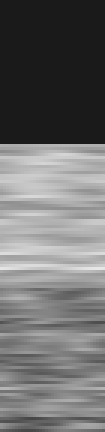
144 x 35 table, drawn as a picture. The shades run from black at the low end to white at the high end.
It is made of 3 by 1 panels. Panel 1,1: very low, flat. Panel 2,1: high, streaked across. Panel 3,1: middling, streaked across.
